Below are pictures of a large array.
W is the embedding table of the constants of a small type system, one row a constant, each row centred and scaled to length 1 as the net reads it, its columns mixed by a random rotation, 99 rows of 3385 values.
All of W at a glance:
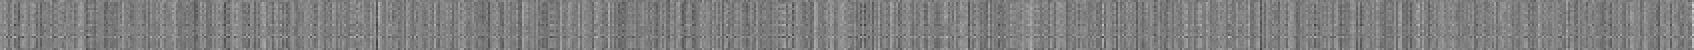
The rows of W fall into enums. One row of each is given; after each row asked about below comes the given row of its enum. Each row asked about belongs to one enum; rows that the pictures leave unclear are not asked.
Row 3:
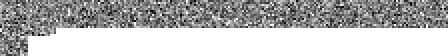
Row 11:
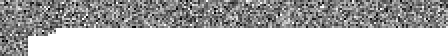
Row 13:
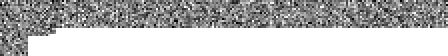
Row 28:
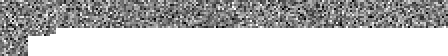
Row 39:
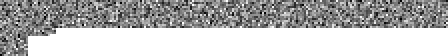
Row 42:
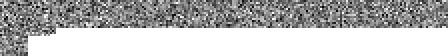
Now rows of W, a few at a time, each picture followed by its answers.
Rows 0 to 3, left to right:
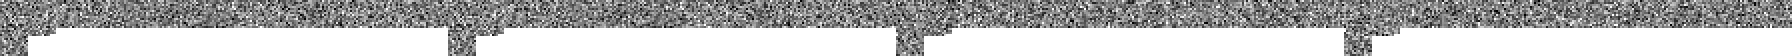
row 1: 28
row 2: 13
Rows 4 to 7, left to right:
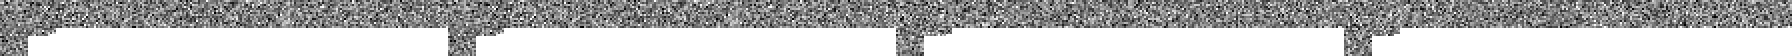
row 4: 11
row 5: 11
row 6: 42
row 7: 28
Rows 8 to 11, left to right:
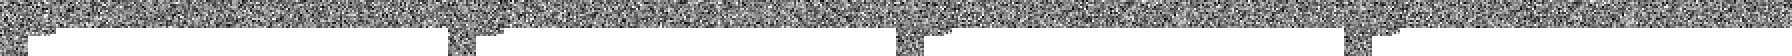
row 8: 42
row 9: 13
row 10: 11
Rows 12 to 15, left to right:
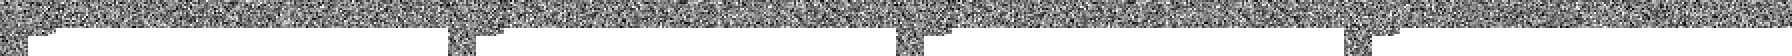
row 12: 11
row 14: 13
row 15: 28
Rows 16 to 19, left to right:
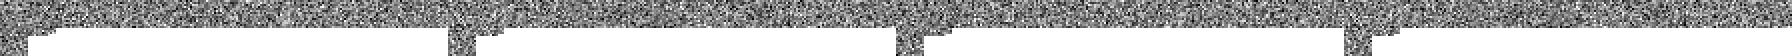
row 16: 11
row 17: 28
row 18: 39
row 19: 28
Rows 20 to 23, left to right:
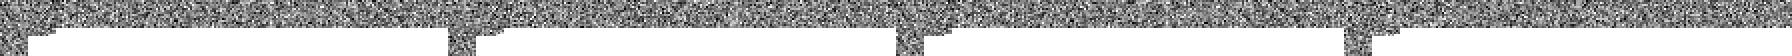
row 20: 13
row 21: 11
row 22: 13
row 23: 42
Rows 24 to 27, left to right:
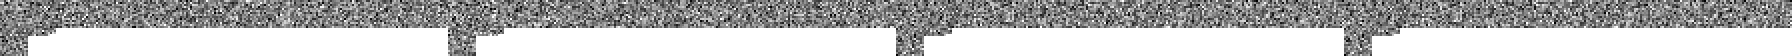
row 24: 11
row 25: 42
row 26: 39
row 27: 39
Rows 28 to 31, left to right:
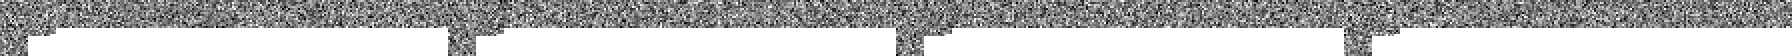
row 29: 13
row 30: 39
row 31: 42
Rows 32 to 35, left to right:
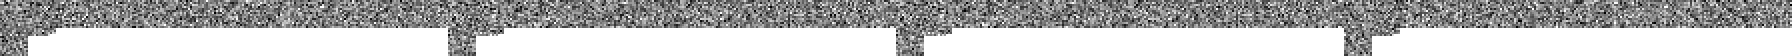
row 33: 42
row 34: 42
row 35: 13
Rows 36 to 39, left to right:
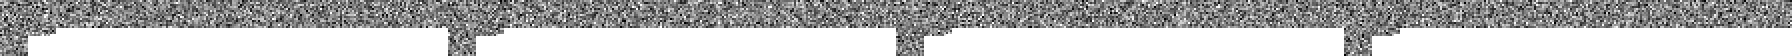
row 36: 42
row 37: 13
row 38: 11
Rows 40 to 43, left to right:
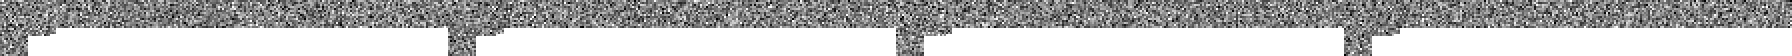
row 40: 28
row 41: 11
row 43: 39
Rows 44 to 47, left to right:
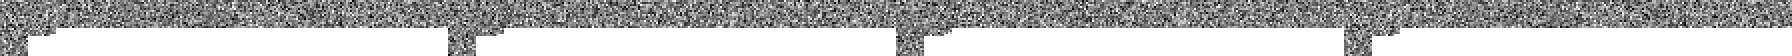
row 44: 28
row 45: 39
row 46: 11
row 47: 28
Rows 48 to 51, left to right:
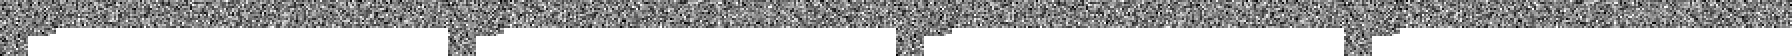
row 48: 39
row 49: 13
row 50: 39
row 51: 13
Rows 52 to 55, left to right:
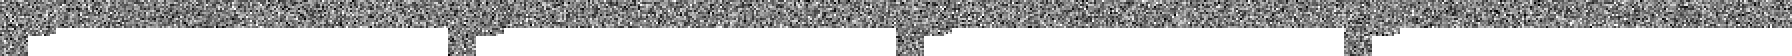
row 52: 28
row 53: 39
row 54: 11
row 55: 3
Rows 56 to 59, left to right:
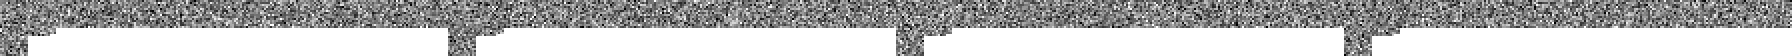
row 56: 3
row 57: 11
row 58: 28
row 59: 39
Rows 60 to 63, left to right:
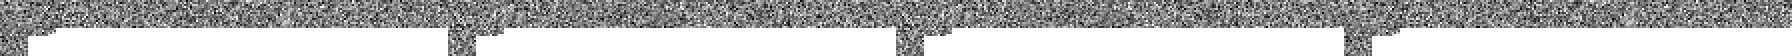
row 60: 11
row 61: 28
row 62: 28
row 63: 11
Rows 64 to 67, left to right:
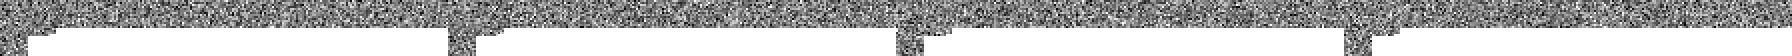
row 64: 39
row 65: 11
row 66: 3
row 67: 28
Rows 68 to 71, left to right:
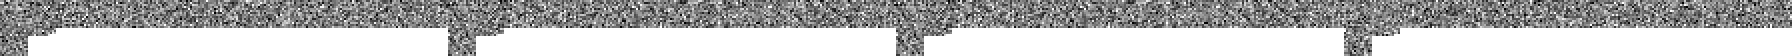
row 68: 11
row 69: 13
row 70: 13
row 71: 3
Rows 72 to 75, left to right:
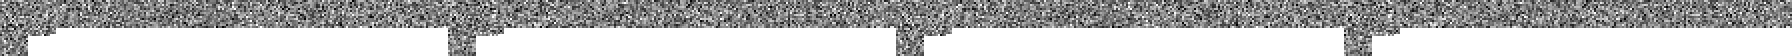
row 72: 28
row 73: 42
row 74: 28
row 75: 42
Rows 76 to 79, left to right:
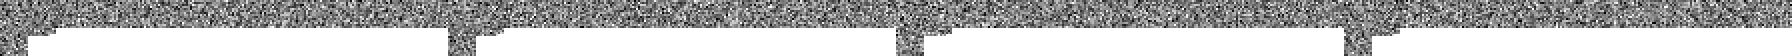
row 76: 39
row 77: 11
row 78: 42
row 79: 13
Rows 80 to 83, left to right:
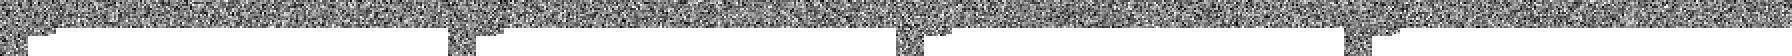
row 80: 39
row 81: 13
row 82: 28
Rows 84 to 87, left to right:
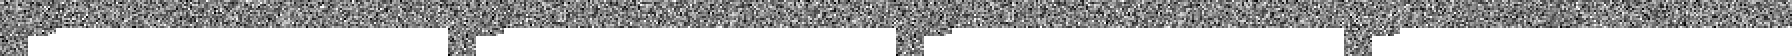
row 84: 11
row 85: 39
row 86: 39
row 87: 28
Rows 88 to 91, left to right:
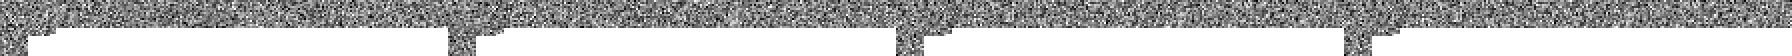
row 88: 28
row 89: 11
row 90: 39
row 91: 39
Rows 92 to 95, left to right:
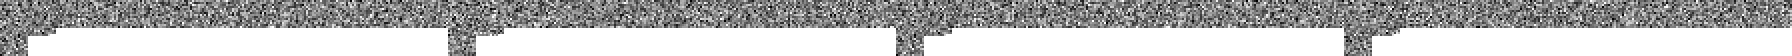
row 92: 39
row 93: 42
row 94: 39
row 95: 11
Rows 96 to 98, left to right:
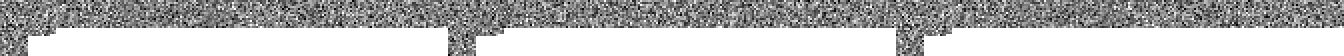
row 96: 28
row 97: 39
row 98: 28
